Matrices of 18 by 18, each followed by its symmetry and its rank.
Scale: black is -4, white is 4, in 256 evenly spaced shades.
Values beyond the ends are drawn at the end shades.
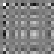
symmetric, rank one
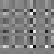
neither, rank one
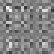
symmetric, rank two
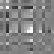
symmetric, rank two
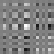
symmetric, rank one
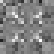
symmetric, rank three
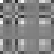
symmetric, rank one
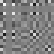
symmetric, rank two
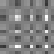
symmetric, rank one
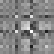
symmetric, rank two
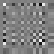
symmetric, rank two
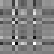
neither, rank one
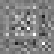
symmetric, rank three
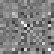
symmetric, rank three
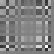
symmetric, rank one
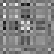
symmetric, rank two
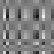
neither, rank one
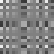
symmetric, rank one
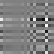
neither, rank one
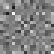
symmetric, rank three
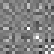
symmetric, rank three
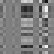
neither, rank one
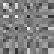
symmetric, rank three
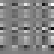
neither, rank one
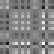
symmetric, rank one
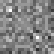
symmetric, rank three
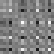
symmetric, rank two
